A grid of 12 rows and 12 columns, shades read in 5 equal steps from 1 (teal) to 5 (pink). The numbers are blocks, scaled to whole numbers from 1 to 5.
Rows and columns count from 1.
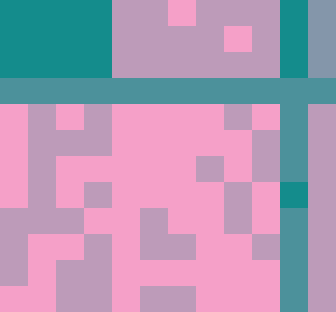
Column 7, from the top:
5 4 4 2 5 5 5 5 5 4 5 4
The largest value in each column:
5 5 5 5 5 5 5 5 5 5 2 4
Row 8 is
5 4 5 4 5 5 5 5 4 5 1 4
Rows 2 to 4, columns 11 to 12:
1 3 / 1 3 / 2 2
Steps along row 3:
same same same up same same same same same down up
